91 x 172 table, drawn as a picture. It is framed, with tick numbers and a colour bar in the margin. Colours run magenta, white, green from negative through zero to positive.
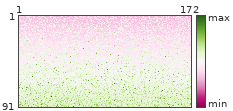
Stripes: none. Grain: fine. Slope: up to the bottom.
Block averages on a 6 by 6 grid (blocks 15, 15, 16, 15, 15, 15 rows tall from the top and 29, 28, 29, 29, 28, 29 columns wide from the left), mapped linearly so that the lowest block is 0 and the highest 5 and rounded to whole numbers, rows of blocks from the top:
0 0 0 0 0 0
1 1 1 1 1 1
2 2 2 2 2 2
3 3 3 3 3 3
4 4 4 4 4 4
5 5 5 5 5 5
